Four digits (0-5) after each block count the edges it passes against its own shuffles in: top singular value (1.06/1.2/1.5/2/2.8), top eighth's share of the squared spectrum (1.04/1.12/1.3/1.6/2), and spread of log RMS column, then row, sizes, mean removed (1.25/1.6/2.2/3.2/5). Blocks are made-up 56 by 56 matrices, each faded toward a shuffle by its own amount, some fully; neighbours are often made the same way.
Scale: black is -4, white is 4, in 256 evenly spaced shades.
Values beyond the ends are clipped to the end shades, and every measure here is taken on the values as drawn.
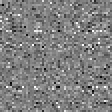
4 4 2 2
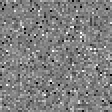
1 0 0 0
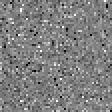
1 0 0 0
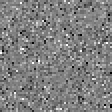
0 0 0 0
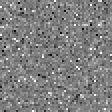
1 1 0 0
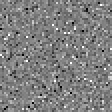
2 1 0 0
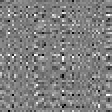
5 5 3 3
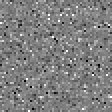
1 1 0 0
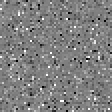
1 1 0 0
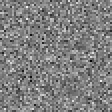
2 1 0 0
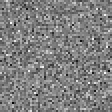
0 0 0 0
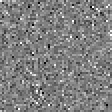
2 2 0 0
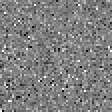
0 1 0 1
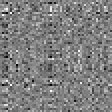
4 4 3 2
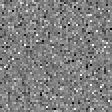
0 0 0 0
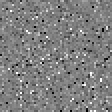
1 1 0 0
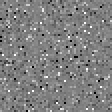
0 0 0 0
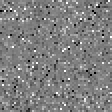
2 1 0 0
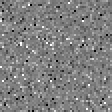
0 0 0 0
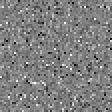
0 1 0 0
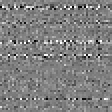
4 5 1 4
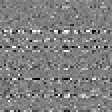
4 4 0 3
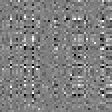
5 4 3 3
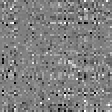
4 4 2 2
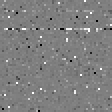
3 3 0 0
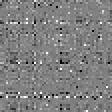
4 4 2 2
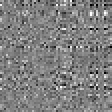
4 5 3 3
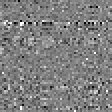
4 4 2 2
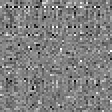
4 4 2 2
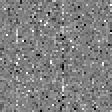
2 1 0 0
